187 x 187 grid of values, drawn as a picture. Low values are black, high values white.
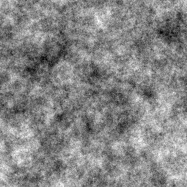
No row or column stands out. The histogram is bell-shaped. There are no regular stripes. The halves do not mirror each other. Overall the values sit about 50% of the way up the scale. The ninth with the highest average is the bottom right.
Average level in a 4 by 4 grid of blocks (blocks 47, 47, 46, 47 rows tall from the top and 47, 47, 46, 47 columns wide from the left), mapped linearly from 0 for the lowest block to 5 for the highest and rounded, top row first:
3231 / 0122 / 2115 / 4335
